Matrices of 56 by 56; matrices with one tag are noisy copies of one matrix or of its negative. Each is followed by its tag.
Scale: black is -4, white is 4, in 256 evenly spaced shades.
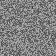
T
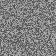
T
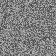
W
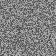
T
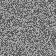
T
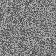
W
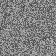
W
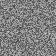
T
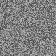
W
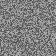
T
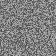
T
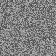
W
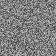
T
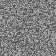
T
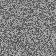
T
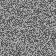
T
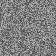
W
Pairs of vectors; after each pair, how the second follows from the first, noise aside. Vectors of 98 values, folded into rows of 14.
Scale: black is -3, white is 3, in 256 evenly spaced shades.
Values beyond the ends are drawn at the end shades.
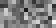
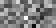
shuffled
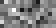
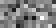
reversed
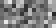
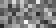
shuffled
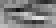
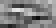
reversed
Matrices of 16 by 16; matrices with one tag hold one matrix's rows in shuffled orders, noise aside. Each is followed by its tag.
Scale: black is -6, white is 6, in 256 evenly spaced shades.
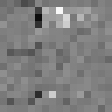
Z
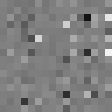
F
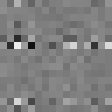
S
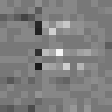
Z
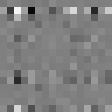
S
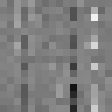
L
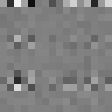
S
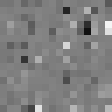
F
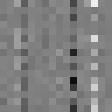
L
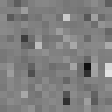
F
